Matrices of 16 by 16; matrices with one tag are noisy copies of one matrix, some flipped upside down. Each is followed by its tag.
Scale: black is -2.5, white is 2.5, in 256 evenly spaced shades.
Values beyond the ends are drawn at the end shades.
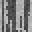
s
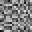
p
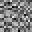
p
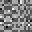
p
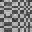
p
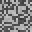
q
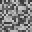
q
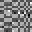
p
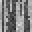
s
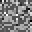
q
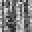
s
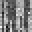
s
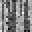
s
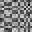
p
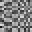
p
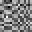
p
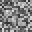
q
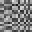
p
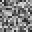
q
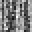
s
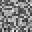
q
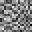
p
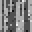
s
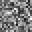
q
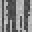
s
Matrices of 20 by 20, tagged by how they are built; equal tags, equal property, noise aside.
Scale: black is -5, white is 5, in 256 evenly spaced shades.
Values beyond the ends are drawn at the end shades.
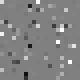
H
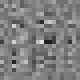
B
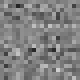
B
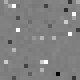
H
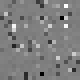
H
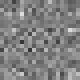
B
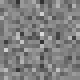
B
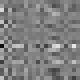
B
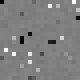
H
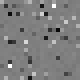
H
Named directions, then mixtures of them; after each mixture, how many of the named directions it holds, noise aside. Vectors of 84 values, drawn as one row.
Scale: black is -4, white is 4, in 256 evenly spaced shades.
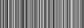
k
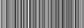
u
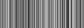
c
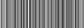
one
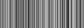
one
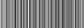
one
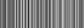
one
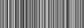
three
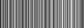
two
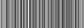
one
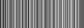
two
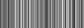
two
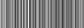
one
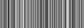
three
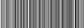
one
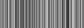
three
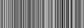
three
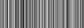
three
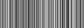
one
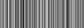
three
